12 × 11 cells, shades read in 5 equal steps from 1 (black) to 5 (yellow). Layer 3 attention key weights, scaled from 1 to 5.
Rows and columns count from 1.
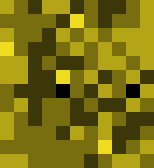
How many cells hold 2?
34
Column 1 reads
4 3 4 5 4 4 3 3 4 4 3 4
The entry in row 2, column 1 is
3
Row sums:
33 34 38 37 35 35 27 31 30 33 35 36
